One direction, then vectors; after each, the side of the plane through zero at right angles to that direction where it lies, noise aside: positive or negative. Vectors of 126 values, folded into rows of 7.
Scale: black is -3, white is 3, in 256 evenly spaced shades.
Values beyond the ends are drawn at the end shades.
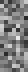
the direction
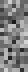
negative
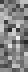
positive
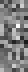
positive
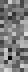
negative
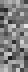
negative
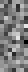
positive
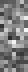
negative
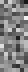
negative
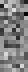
negative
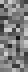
negative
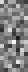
negative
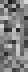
positive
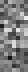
negative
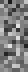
positive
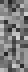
positive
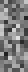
positive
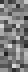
positive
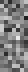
positive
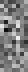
positive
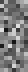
positive
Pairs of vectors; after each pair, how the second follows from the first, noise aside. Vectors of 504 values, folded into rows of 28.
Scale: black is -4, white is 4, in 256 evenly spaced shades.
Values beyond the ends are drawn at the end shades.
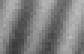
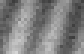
negated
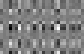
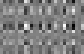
reversed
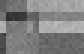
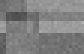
shrunk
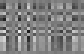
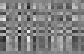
negated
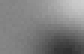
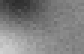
reversed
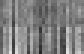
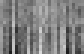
negated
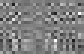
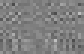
shrunk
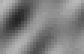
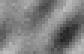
reversed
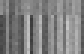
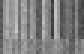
reversed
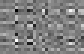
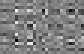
negated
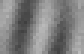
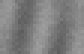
shrunk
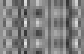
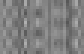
shrunk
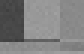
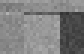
reversed
